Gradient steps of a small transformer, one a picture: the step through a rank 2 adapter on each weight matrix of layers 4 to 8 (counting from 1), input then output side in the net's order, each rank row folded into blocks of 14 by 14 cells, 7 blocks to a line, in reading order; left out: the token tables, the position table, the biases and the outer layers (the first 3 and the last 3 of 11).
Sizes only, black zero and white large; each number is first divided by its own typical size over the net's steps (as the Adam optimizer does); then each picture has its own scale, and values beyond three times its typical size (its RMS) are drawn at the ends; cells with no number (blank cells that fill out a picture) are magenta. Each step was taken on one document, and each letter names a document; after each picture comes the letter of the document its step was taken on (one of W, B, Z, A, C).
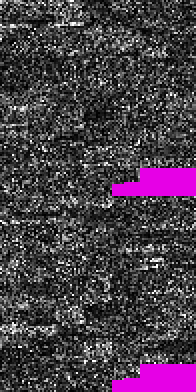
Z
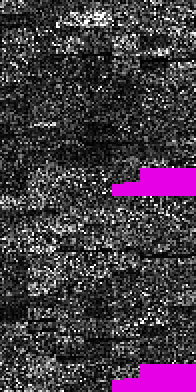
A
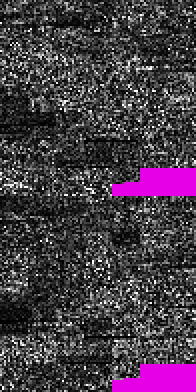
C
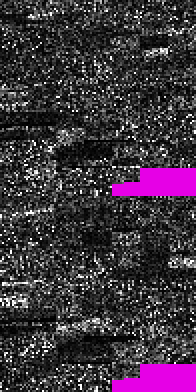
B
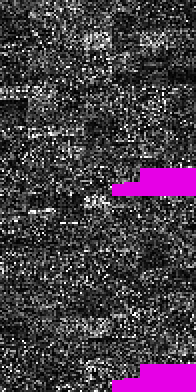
B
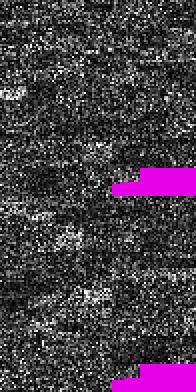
Z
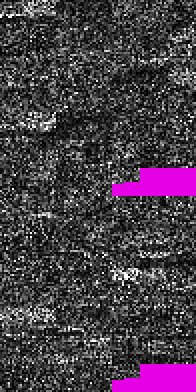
Z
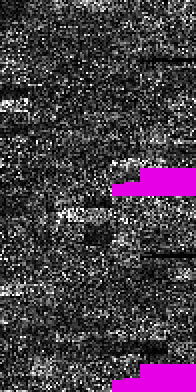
A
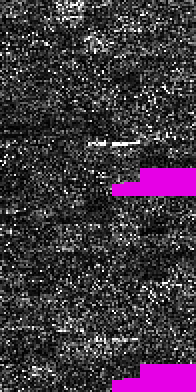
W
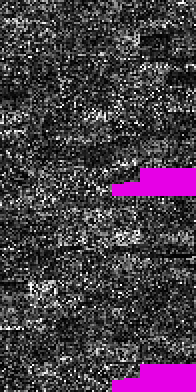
A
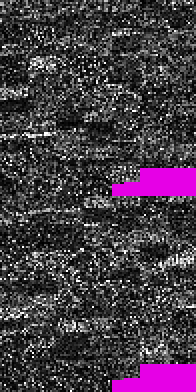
B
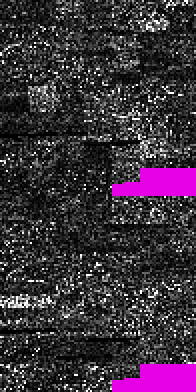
W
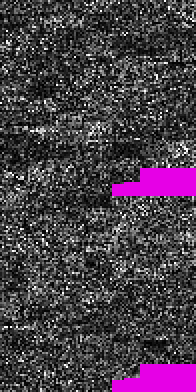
A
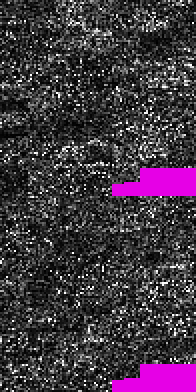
W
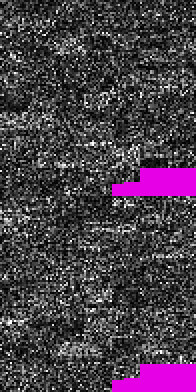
Z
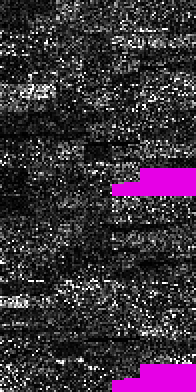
W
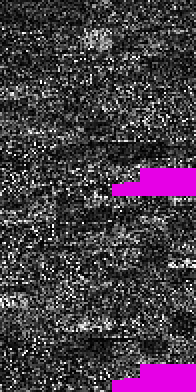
B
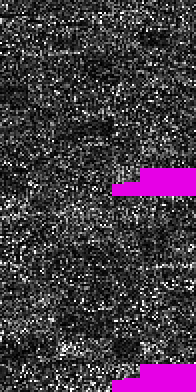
W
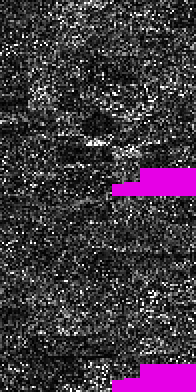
W
